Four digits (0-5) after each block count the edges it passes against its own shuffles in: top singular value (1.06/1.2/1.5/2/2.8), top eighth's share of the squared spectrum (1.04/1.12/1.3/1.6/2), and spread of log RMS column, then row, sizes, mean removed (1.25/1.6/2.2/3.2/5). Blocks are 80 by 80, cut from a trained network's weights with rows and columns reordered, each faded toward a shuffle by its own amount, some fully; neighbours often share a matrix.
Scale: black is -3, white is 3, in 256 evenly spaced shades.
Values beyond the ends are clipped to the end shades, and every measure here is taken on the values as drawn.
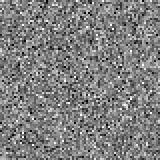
0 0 0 0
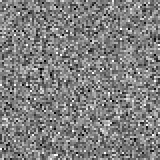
1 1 0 0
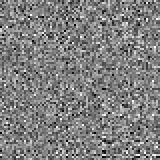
4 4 2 2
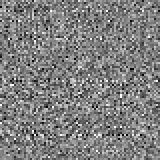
3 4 1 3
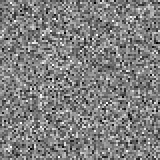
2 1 0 0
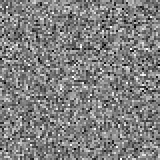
2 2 0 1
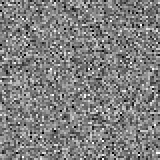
2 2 0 0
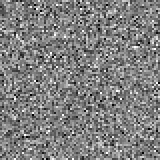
1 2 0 0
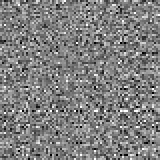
4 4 3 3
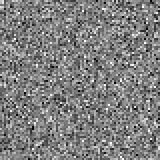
1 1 0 0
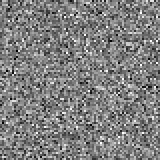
2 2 0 1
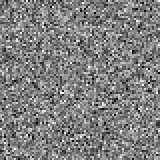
0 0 0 0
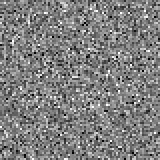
0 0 0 0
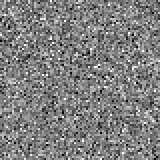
0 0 0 0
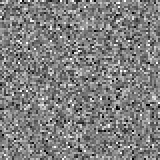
2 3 1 1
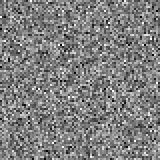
2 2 0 0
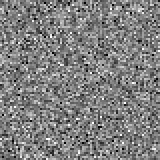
1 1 0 0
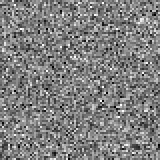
2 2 0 1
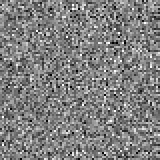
3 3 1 1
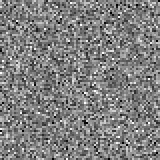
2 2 0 0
